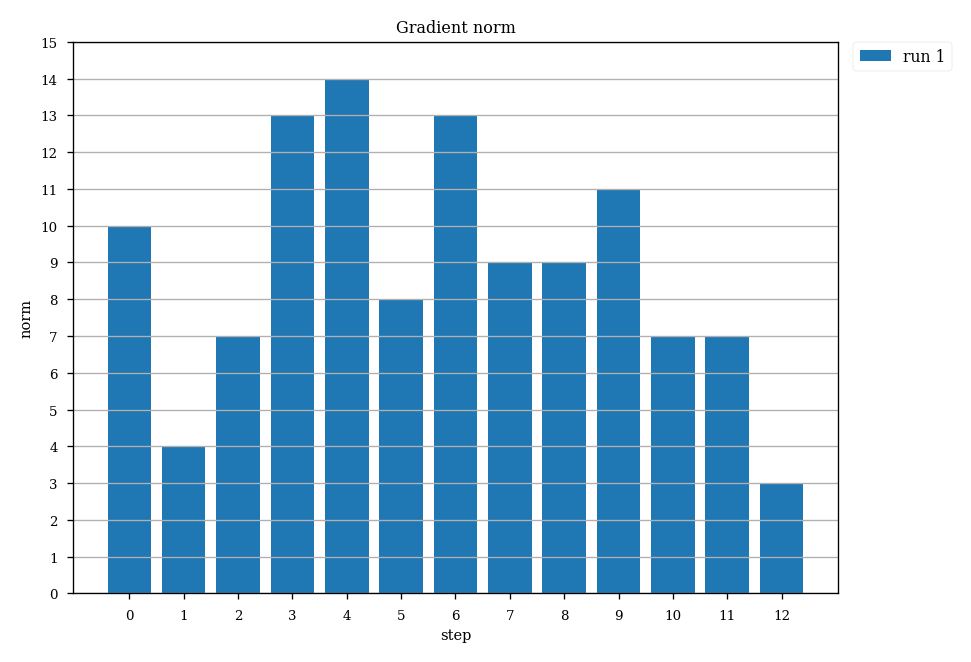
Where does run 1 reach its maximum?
4
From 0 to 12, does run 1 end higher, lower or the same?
lower
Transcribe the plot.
Title: Gradient norm
x-axis: step, ticks 0 1 2 3 4 5 6 7 8 9 10 11 12
y-axis: norm, ticks 0 1 2 3 4 5 6 7 8 9 10 11 12 13 14 15
Legend: run 1
Values:
run 1: 10 4 7 13 14 8 13 9 9 11 7 7 3
